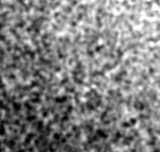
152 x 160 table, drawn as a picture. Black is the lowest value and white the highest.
Ninth with the lowest average: bottom left. Grain: blotchy. Stripes: none. Slope: up to the top right.
